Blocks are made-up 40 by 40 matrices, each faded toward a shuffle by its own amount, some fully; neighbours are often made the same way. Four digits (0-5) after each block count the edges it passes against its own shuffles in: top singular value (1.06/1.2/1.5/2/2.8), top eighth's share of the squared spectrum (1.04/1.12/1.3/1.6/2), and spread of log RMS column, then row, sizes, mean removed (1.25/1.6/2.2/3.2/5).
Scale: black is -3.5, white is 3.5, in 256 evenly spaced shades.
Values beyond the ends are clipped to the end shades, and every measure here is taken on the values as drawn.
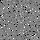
0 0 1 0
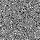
0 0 0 0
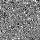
0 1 0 0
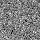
0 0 0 0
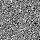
0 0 0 0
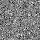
0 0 0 0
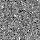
0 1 1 0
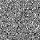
2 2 1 0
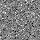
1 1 0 0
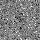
0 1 0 0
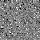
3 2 0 1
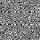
3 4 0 2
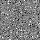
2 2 0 1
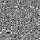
3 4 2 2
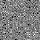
3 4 1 2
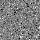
1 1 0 0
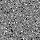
1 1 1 0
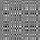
5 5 3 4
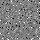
2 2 1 1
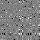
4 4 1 2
